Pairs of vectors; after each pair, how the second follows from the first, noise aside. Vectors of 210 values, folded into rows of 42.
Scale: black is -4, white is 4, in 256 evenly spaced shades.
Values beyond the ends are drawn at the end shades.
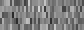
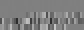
partly zeroed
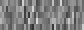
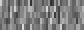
reversed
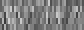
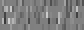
partly zeroed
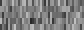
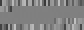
partly zeroed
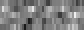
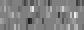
partly zeroed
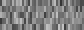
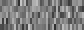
reversed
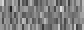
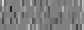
partly zeroed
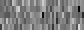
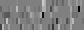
partly zeroed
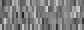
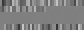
partly zeroed
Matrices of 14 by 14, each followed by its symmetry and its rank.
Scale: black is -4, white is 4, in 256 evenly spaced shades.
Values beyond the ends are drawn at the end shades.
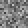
antisymmetric, full rank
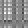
neither, rank one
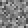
antisymmetric, full rank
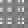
symmetric, rank one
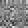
neither, rank three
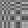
symmetric, rank one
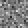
antisymmetric, full rank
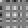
symmetric, rank one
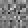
neither, rank three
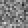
antisymmetric, full rank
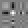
symmetric, rank one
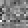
neither, rank three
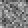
antisymmetric, full rank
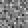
antisymmetric, full rank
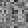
neither, rank three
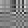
neither, rank one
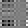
neither, rank one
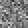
neither, full rank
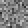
neither, full rank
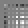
symmetric, rank one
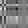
neither, rank one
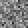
neither, full rank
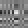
neither, rank one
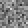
neither, full rank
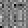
neither, rank three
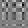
neither, rank one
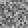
neither, full rank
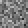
neither, full rank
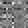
neither, rank three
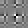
symmetric, rank one
